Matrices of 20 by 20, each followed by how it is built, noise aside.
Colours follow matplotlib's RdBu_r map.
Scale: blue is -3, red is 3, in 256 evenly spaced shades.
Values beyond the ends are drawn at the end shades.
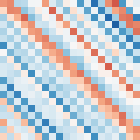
Toeplitz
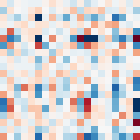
low rank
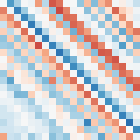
Toeplitz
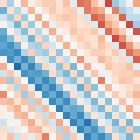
Toeplitz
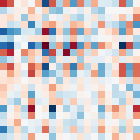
low rank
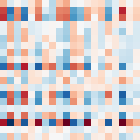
low rank
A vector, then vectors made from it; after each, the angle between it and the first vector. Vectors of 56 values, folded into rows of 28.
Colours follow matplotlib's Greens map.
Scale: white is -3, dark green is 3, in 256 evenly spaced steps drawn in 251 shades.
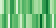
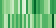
partly opposed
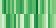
orthogonal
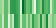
partly aligned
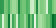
partly opposed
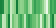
nearly opposite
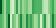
nearly opposite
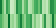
nearly opposite
